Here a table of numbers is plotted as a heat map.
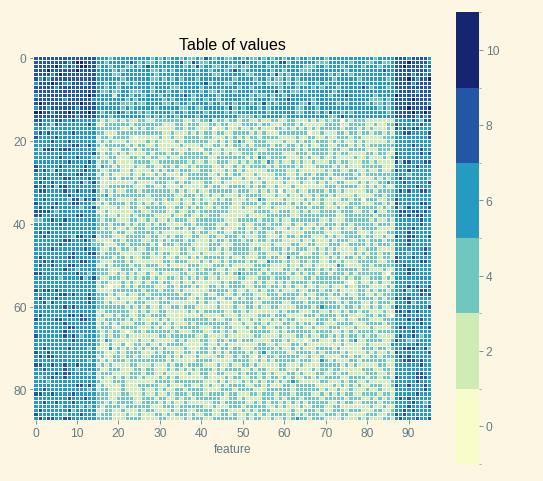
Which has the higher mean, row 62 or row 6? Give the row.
6
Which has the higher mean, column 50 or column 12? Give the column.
12
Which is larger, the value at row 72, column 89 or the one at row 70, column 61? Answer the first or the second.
the first
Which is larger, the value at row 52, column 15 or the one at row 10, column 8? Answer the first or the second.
the second
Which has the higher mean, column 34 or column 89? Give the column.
89
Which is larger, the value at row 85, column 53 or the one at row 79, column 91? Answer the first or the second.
the second
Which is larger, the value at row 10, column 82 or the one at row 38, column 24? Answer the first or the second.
the first
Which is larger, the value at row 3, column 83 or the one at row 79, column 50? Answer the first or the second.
the first
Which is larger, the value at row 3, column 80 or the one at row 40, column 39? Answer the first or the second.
the first
